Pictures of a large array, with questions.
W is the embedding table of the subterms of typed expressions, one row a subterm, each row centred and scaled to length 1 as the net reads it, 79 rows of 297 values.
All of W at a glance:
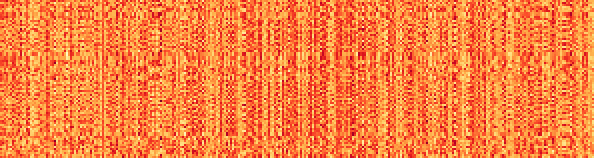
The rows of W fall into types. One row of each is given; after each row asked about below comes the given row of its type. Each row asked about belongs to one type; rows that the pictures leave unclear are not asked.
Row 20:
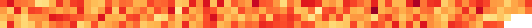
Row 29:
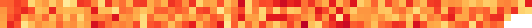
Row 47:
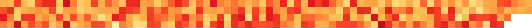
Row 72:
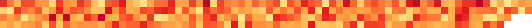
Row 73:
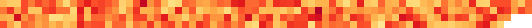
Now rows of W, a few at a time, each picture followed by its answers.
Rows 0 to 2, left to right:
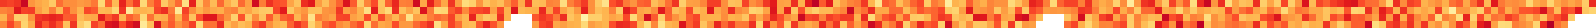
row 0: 29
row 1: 73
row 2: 29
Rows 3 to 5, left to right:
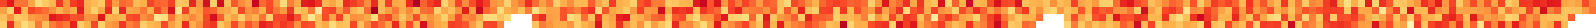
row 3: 20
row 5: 20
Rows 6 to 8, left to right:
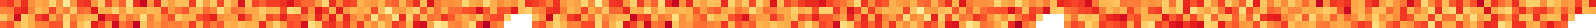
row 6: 29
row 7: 29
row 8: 29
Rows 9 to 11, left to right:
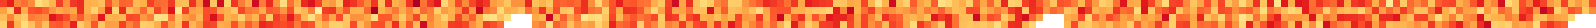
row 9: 20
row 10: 73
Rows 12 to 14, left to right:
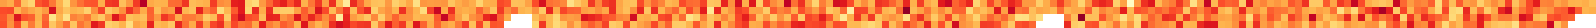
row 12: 47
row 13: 20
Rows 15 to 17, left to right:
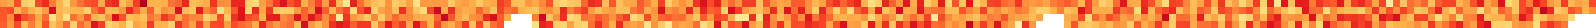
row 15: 47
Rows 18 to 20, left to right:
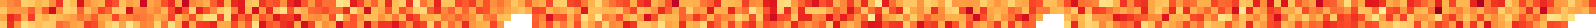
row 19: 47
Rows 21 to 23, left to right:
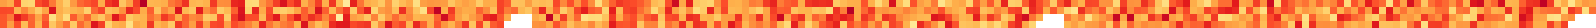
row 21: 47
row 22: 73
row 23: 72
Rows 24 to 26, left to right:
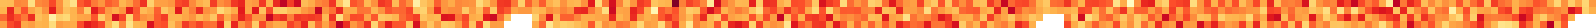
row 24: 73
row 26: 72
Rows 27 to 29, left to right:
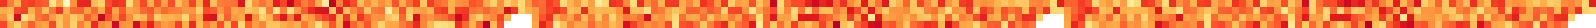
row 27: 72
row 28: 29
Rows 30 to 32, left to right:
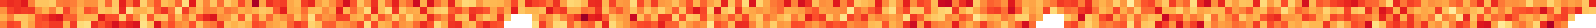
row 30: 29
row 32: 29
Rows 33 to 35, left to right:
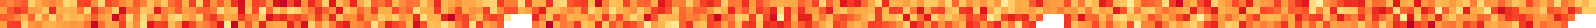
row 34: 47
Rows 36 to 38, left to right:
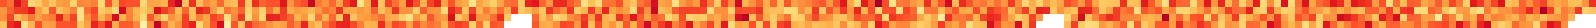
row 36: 29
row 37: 72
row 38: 29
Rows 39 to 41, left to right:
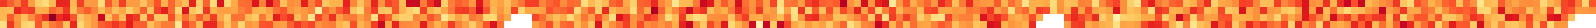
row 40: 72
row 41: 73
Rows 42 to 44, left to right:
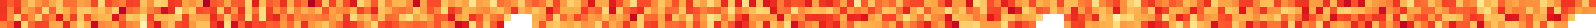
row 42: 47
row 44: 73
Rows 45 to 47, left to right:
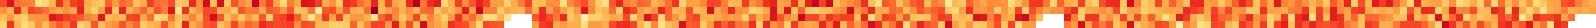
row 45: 20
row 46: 73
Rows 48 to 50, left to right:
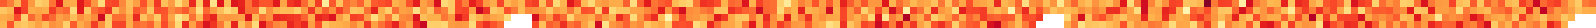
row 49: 47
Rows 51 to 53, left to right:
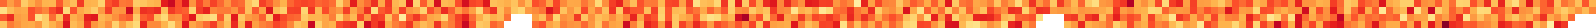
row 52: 73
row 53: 47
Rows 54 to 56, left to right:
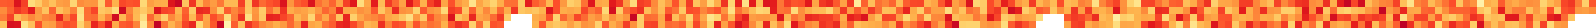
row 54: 29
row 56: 73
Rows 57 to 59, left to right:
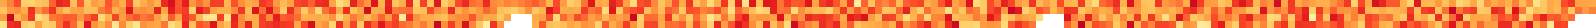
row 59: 47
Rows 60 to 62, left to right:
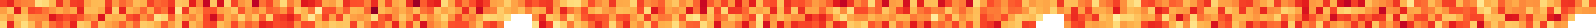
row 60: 20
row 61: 20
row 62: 73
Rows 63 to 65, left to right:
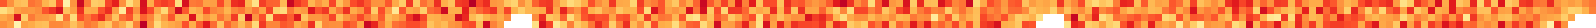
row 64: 20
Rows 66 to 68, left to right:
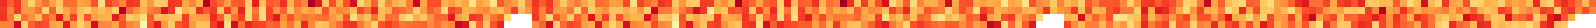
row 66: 47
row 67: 47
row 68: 73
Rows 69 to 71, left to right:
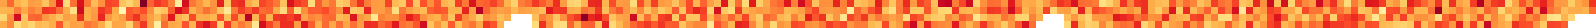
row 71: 20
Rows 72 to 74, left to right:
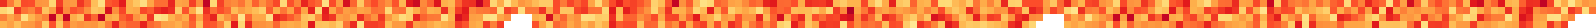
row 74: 72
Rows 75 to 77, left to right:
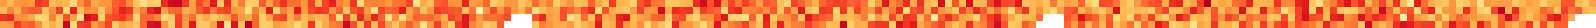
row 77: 47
